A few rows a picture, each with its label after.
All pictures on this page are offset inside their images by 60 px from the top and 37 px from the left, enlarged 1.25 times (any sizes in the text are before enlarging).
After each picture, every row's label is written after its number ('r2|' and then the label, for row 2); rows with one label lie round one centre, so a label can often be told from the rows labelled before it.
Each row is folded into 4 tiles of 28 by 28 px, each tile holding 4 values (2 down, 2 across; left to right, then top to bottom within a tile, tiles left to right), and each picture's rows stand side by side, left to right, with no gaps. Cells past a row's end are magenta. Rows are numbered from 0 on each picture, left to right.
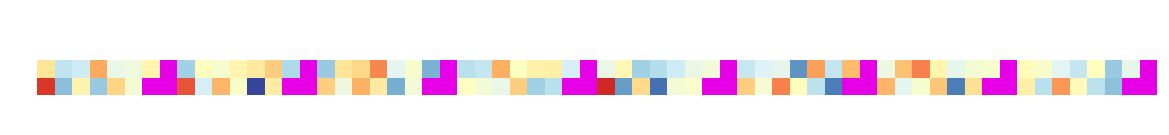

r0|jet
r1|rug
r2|rug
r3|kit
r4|jet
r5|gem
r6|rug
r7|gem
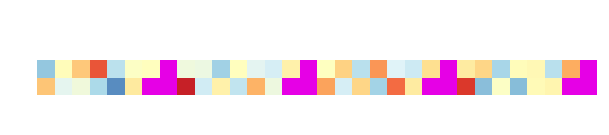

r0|rug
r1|jet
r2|jet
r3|jet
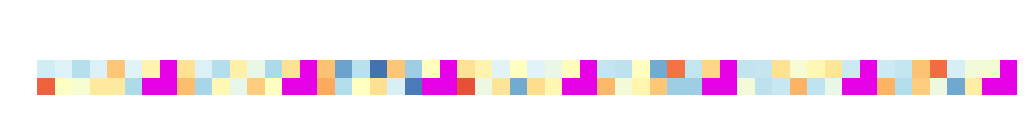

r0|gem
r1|jet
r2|gem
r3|jet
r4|gem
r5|kit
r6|rug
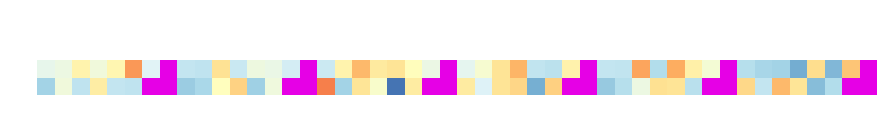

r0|kit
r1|kit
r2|rug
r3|rug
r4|kit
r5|gem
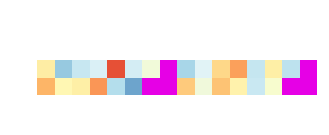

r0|gem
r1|rug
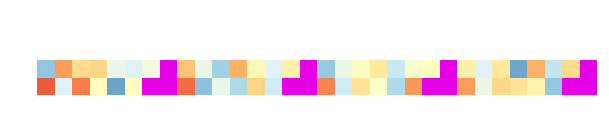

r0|rug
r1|jet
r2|rug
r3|gem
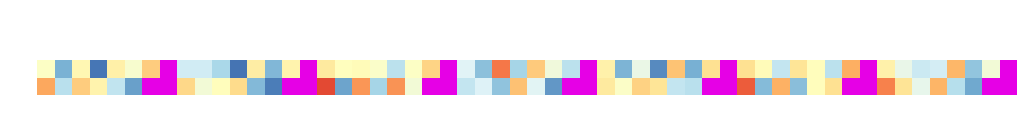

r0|gem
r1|gem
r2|jet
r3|kit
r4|gem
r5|jet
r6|gem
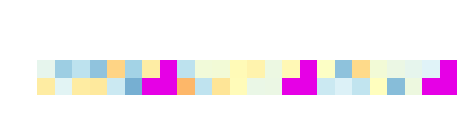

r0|gem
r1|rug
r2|kit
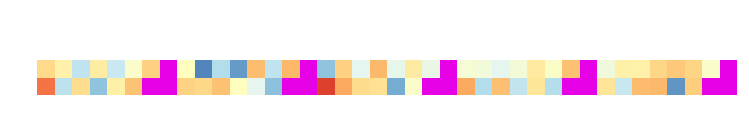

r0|jet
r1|gem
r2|rug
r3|jet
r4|rug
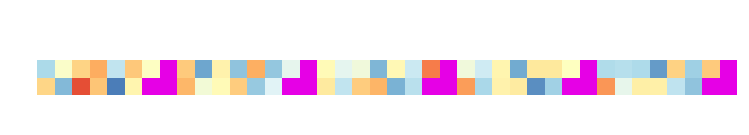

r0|rug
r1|gem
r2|gem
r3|gem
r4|gem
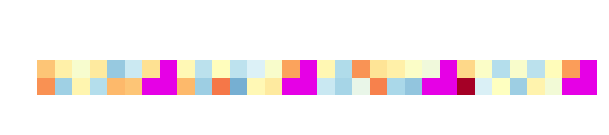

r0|jet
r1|jet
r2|kit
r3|jet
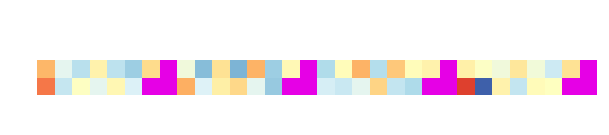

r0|jet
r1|gem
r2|kit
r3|jet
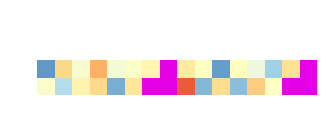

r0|rug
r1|jet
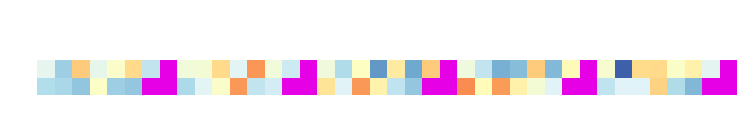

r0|kit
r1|kit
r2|gem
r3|gem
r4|kit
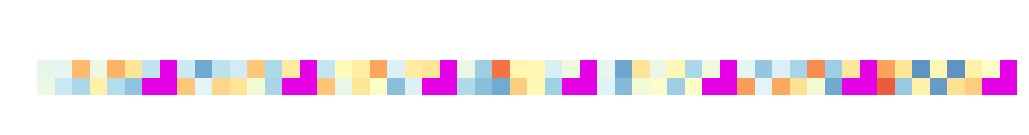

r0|kit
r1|gem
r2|rug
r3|kit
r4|kit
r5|gem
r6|jet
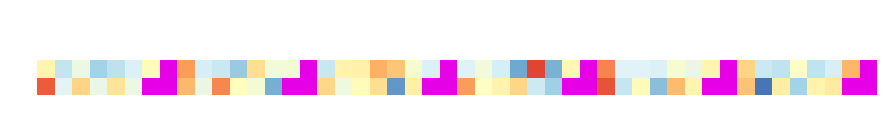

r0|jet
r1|gem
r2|rug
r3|gem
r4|jet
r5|jet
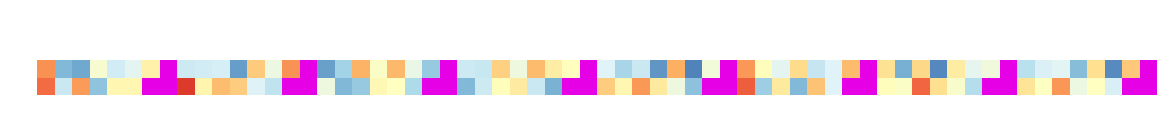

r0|jet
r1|gem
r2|kit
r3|kit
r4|gem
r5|jet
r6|gem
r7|gem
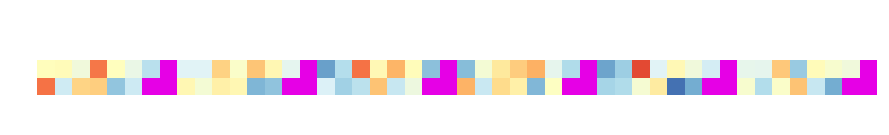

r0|rug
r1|kit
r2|kit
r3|rug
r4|kit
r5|kit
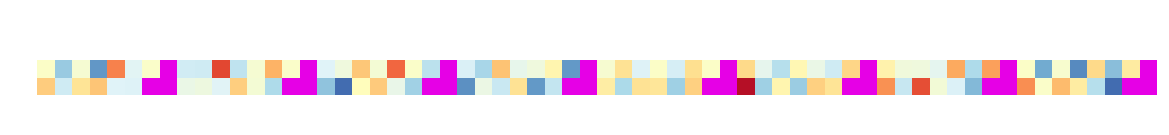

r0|gem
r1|kit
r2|kit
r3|kit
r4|rug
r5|jet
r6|gem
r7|gem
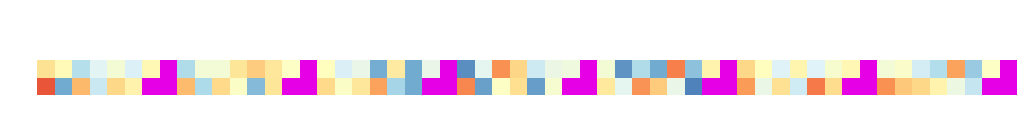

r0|jet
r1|rug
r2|gem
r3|rug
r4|gem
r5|jet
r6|gem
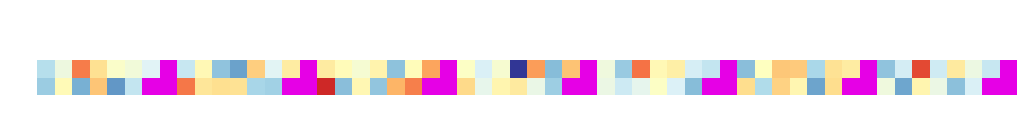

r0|kit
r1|gem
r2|jet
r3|gem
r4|kit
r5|rug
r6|kit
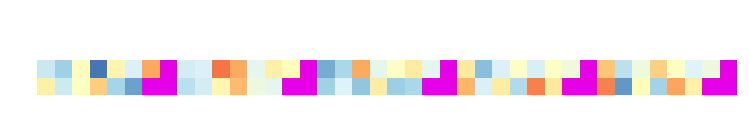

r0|gem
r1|kit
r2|kit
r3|jet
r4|jet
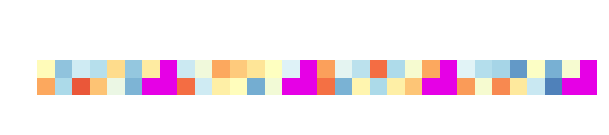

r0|gem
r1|rug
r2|jet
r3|gem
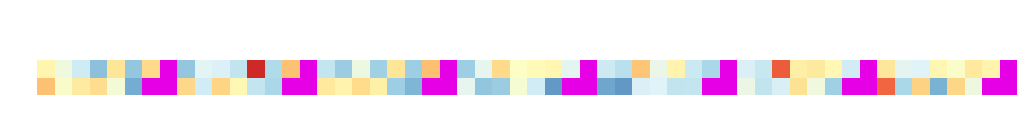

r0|gem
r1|gem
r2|gem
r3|kit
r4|kit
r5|kit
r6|jet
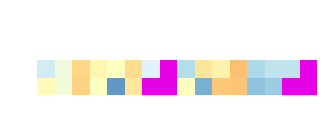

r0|rug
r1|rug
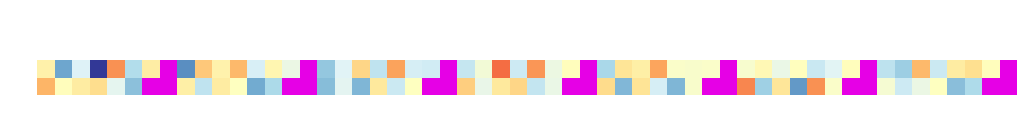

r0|gem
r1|rug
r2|kit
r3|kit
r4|rug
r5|jet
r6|kit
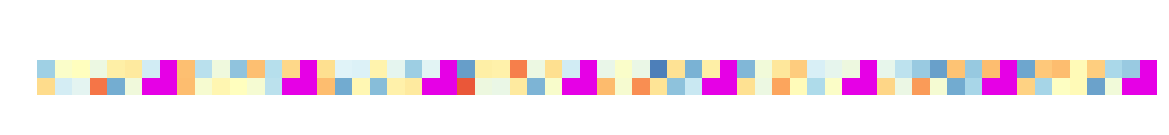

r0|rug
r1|gem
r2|jet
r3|rug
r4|gem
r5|rug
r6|gem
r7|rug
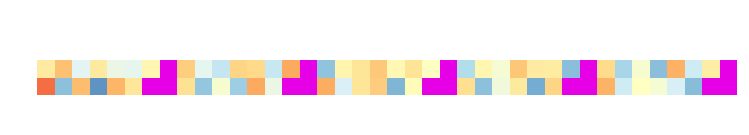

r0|jet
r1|jet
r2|rug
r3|rug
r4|gem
